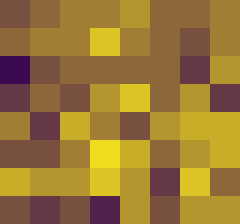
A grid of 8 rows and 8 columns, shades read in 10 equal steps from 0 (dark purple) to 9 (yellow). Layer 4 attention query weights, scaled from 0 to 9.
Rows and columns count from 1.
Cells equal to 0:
1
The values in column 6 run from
2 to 6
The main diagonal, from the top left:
3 5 4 6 3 4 8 6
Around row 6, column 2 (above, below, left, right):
2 6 3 5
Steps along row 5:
down up down down up up same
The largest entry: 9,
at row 6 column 4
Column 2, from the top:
4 5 3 4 2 3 6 2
